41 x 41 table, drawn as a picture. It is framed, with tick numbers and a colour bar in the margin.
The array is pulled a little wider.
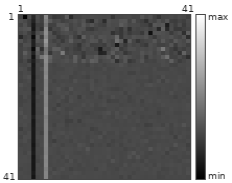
Odd lines: columns 4 and 7. Seam: horizontal, 30% of the way down, the bottom part calmer. Average level on the scale: 30%. Slope: none. Roughest part: top left.
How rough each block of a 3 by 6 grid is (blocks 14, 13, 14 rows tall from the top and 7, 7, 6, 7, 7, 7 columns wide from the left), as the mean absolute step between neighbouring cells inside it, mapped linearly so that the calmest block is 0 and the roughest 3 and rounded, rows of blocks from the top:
3 1 1 2 1 2 / 2 0 0 0 0 0 / 2 0 0 0 0 0
